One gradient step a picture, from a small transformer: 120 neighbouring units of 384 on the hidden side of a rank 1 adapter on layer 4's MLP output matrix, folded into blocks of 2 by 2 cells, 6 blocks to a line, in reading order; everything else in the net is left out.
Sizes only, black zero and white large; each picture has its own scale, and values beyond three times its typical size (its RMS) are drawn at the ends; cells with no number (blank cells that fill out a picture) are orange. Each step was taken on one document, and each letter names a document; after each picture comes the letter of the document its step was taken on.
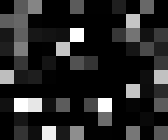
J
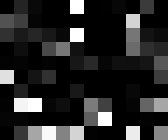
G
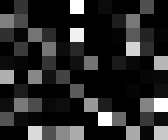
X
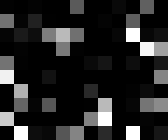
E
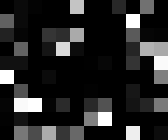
G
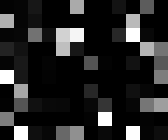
E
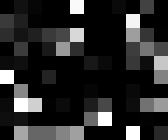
G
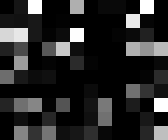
J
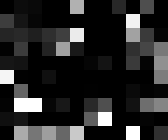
G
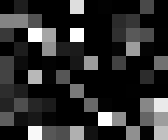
X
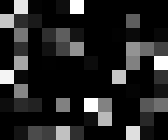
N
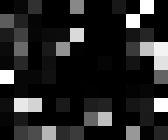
G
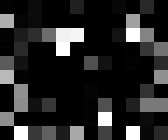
E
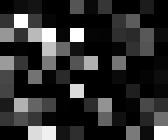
X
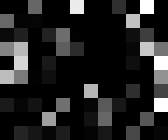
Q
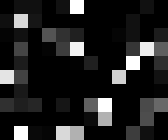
N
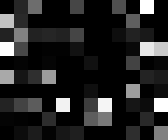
J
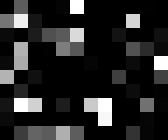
N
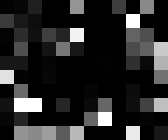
G
